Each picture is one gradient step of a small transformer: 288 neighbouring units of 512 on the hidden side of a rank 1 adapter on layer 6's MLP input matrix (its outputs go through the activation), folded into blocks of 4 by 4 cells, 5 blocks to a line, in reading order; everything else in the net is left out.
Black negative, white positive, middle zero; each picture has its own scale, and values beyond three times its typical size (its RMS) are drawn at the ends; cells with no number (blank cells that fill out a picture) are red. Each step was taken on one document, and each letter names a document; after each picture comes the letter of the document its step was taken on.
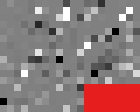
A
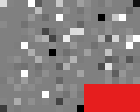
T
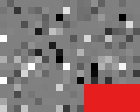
A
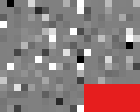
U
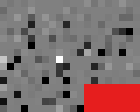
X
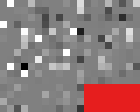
U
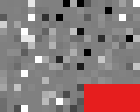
U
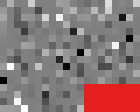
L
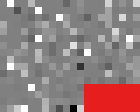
L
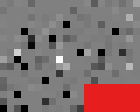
X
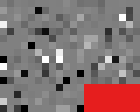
A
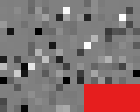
A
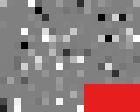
T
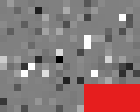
A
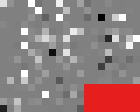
T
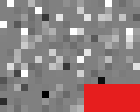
U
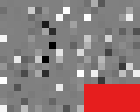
A
